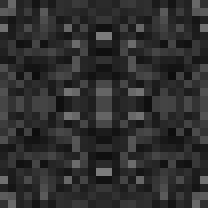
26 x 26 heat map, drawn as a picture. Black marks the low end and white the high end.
Mirror symmetry: left to right and top to bottom. Average level on the scale: 20%. Odd rows or columns: none. Seam: none. Histogram: skewed, a long tail of high values.
